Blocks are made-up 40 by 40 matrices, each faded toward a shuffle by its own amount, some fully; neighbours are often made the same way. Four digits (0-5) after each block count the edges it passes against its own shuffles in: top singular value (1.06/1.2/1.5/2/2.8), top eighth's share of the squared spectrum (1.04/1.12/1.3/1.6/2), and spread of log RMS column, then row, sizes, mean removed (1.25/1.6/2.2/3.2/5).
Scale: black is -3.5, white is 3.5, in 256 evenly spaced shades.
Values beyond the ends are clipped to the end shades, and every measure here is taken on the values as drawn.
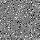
3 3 1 0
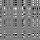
4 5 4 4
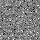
1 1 0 0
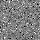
0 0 0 0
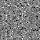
3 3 0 0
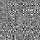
4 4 2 2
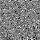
2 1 0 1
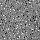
0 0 0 0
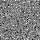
0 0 0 0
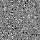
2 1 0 0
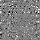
2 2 2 2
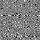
3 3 0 1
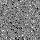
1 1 0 0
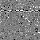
3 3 0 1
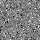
0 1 0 0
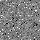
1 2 0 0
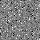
0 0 0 0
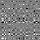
4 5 2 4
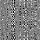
4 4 3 1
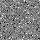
0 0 0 0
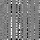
4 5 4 1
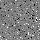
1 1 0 0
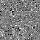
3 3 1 2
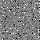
2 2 0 1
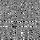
3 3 1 2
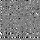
3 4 2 2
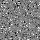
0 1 0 0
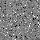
0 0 0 0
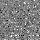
2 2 0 1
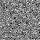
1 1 0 0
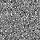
2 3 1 0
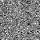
2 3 0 0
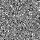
1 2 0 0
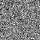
2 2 0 0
